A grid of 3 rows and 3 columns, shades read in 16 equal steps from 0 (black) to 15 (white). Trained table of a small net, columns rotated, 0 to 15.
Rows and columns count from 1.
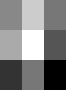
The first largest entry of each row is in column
2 2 2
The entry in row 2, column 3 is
5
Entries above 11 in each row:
1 1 0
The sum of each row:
27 30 10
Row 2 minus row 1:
2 3 -2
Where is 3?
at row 3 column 1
